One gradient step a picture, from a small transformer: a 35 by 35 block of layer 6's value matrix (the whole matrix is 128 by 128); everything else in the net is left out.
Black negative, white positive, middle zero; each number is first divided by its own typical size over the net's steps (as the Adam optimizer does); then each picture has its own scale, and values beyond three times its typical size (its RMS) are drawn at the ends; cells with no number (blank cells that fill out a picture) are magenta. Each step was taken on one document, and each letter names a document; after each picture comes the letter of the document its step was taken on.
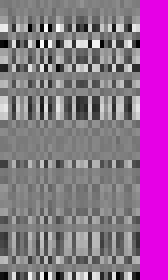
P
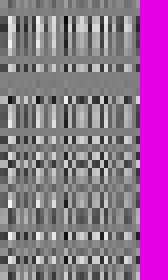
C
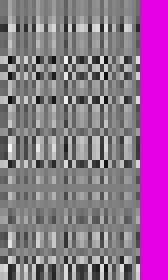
C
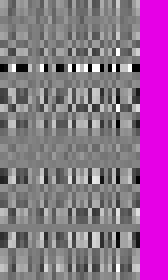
P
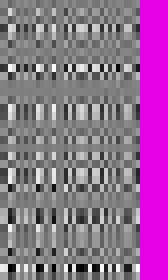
C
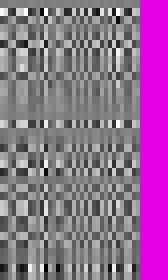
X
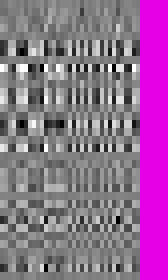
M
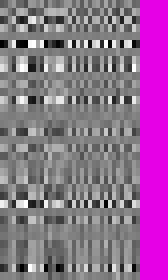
X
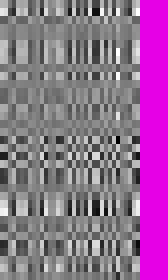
P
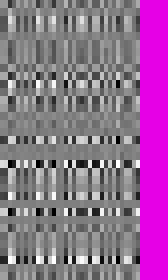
C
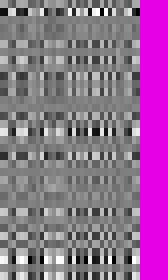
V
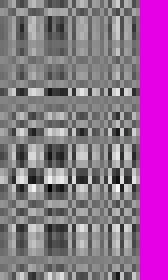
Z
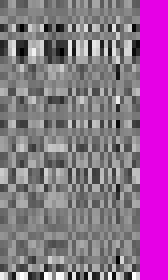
M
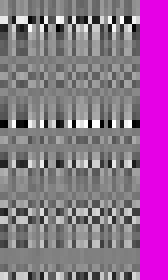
V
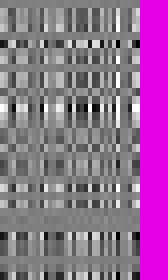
P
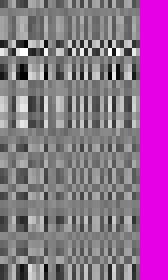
X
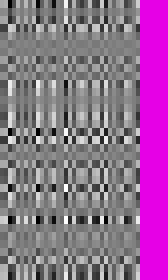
C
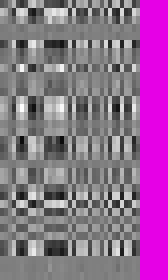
Z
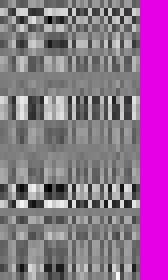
M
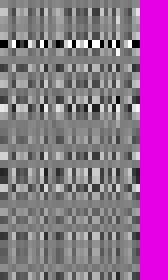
P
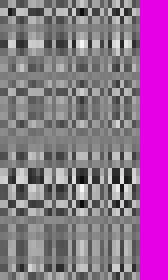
Z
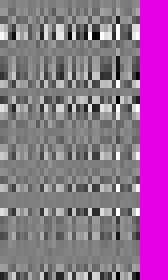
P
